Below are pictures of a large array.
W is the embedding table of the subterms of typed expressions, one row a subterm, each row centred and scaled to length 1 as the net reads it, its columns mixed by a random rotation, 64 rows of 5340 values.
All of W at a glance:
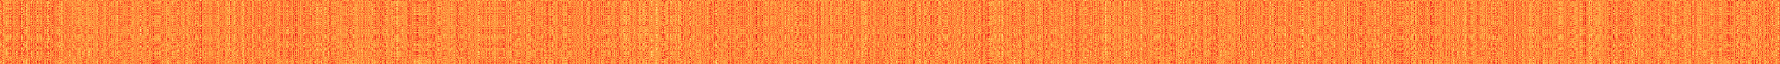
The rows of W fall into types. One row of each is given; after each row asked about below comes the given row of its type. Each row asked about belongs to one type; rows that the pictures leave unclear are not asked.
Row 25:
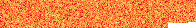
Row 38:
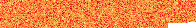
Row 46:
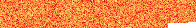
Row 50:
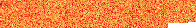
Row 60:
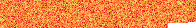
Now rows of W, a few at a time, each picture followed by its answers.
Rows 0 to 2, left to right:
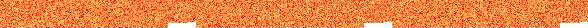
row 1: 38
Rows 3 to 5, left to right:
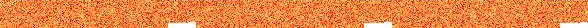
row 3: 38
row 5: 38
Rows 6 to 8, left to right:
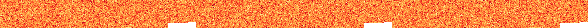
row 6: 46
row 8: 38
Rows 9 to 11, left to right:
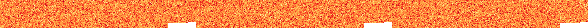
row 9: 60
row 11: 50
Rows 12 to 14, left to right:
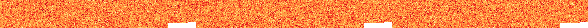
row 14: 60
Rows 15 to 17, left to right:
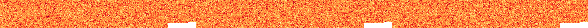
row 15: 46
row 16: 38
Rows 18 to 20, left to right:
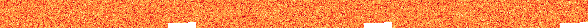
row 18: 50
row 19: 46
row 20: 60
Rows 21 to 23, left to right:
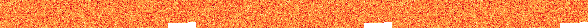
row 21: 38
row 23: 38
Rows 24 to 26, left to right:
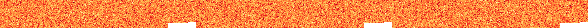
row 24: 50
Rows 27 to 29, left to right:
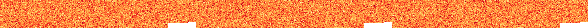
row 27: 46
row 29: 46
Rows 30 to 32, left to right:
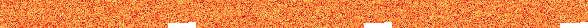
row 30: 46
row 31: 46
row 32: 50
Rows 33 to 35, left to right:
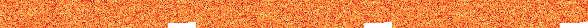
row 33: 46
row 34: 60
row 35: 60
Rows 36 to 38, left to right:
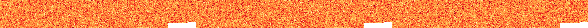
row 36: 38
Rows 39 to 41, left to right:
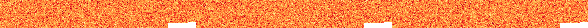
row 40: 25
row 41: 38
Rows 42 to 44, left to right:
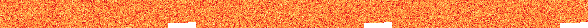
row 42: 46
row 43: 50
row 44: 50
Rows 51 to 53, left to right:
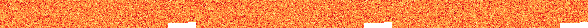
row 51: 25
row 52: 25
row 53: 38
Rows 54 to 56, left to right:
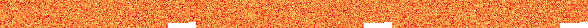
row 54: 25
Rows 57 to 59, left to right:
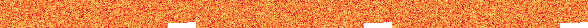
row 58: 60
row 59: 38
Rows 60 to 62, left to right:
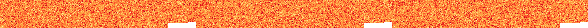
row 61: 50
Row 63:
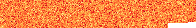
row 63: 60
